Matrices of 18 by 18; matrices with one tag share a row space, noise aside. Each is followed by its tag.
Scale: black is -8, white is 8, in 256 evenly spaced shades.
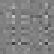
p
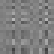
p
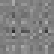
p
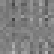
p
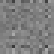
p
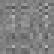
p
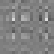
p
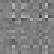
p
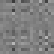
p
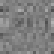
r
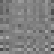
r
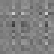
p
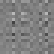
p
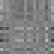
r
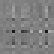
p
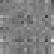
r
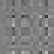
p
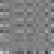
r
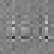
p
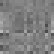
r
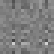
p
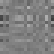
r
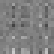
p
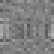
r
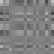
r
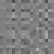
p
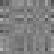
r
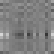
r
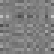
r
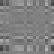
r
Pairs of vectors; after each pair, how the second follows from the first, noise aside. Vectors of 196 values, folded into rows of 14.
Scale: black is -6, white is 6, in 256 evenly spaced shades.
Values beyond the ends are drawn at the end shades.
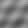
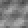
negated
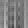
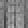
negated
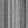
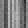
scaled up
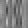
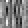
scaled up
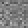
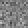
sign-scrambled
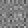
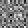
scaled up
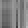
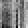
scaled up
